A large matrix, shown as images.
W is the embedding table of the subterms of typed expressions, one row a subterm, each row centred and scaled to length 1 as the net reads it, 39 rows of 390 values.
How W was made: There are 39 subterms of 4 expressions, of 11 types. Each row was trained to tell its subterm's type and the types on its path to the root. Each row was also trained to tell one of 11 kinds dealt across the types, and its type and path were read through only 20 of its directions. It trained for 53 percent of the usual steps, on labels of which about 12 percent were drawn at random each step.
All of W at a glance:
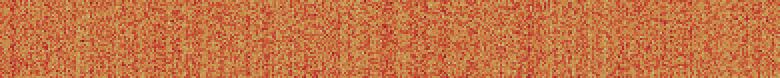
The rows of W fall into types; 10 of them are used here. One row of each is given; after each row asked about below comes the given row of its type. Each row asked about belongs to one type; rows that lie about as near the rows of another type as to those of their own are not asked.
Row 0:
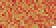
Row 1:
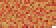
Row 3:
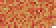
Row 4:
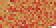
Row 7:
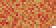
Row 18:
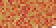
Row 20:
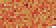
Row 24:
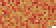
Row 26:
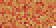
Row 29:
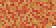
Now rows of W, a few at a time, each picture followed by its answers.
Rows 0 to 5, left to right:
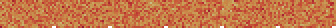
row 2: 29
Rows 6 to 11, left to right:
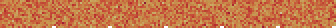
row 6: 24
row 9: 29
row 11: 24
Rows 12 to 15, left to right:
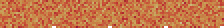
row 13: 26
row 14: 0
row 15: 1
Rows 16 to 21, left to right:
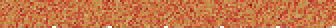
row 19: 29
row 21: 24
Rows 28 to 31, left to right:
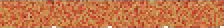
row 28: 29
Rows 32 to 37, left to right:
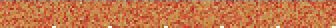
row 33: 0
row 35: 26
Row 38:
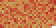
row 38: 24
